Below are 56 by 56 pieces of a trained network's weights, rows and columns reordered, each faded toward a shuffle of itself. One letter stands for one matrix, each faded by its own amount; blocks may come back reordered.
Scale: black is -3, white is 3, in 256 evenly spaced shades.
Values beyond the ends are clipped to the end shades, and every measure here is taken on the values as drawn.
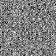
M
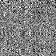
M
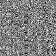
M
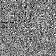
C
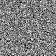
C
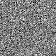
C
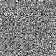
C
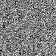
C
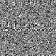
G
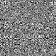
G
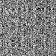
M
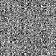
M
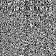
M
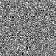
G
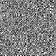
G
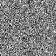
C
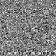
G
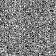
M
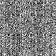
M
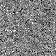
C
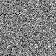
C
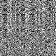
M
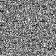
C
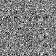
C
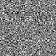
G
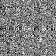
M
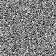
C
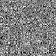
G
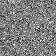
C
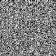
M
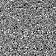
C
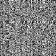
M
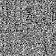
M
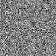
G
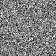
C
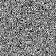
C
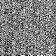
M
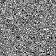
C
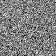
C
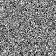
C
